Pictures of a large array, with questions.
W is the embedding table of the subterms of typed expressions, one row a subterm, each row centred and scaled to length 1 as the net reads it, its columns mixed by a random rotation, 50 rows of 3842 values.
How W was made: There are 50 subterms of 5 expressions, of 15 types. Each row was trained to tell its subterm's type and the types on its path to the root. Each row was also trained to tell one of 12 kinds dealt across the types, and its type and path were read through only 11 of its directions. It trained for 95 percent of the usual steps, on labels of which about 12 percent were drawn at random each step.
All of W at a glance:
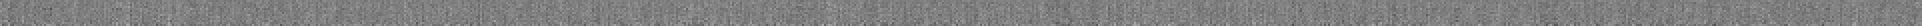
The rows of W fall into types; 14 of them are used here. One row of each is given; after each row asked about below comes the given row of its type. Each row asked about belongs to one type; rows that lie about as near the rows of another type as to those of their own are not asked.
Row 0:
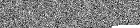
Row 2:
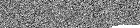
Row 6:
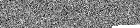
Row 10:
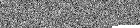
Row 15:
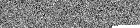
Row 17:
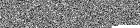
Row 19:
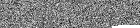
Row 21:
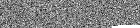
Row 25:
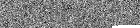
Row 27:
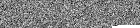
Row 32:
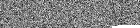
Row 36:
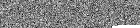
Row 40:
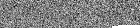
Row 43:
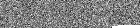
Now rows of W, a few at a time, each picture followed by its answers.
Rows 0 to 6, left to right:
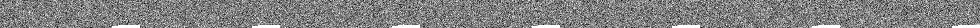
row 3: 43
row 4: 43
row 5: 2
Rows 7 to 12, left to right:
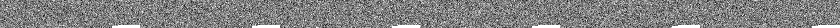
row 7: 6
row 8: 36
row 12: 15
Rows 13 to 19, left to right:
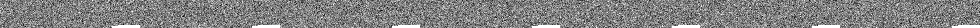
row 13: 43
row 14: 6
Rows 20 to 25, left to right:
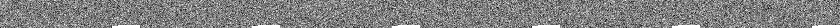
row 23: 36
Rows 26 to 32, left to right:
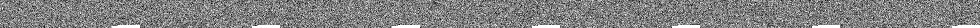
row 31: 15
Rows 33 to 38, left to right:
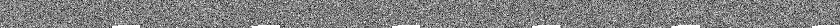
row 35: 43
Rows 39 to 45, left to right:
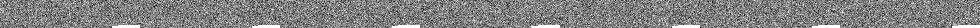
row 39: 36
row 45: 36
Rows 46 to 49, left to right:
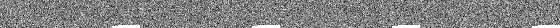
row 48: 6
